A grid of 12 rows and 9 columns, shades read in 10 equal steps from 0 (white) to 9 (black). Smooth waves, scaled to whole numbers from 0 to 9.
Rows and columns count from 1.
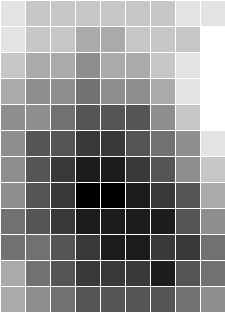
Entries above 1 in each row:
6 7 7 7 8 8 9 9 9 9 9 9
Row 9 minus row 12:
2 2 2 2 2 2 2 1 0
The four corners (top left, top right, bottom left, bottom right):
1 1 3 4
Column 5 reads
2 3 3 4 6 7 8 9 8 8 7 6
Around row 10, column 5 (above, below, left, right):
8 7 7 8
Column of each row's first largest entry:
2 4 4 4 4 4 4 4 4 5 7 4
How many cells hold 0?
4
